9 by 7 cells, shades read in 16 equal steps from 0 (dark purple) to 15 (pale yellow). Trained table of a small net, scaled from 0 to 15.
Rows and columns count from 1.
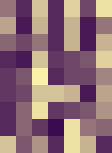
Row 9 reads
12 5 9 2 14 11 2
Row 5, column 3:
15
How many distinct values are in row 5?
6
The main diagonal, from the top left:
7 1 7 3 4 1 9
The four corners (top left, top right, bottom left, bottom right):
7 14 12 2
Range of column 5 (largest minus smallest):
10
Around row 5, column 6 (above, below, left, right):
5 1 4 8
